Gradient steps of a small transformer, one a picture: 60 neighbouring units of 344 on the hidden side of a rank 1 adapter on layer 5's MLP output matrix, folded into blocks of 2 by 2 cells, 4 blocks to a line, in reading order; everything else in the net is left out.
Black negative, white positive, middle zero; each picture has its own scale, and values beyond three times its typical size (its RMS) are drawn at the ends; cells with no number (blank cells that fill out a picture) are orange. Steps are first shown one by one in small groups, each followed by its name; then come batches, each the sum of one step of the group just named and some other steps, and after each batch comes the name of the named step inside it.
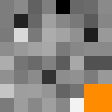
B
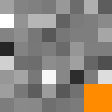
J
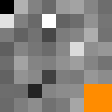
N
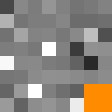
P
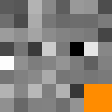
P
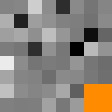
B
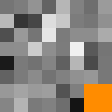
B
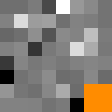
N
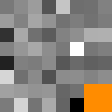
B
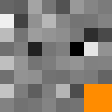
N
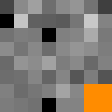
N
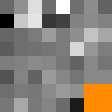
J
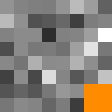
J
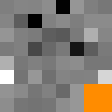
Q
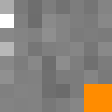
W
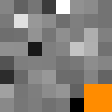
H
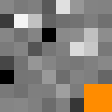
H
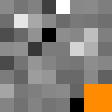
H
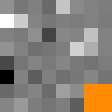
W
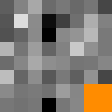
W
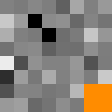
Q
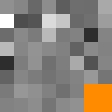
W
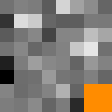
H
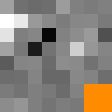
W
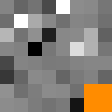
H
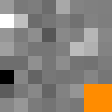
W
